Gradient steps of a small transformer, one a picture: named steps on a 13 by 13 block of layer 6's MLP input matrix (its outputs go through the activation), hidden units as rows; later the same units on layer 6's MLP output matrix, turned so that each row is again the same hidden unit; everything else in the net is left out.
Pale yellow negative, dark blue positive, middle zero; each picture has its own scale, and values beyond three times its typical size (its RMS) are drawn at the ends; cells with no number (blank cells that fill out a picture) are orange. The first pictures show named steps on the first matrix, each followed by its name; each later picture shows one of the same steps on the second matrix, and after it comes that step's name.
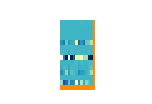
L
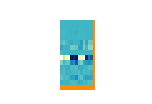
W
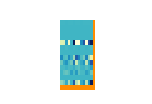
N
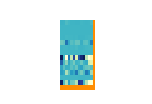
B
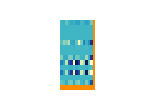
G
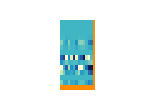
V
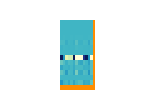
V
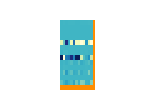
L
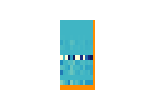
V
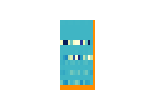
L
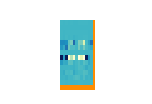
W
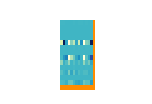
N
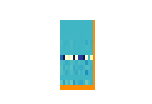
V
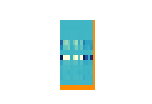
W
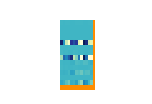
L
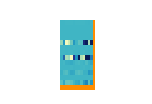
L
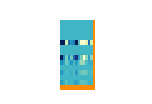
N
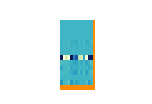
V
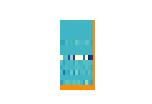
B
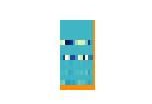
L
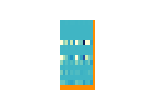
N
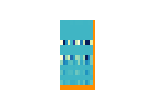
N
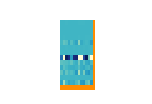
B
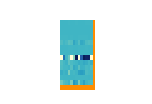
B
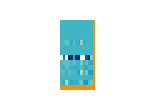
B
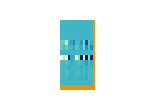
W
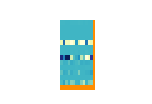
L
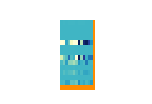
N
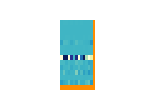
B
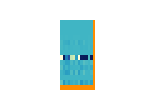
V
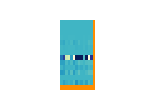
V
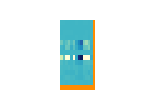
W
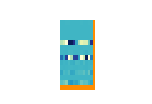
L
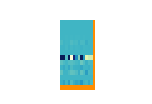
V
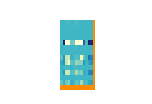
G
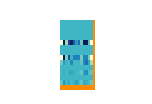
N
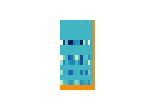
G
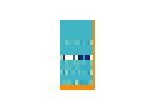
B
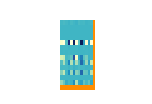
G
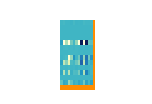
G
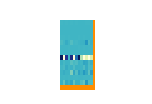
B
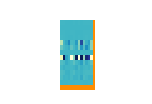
W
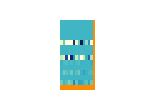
L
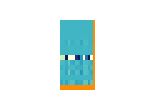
V
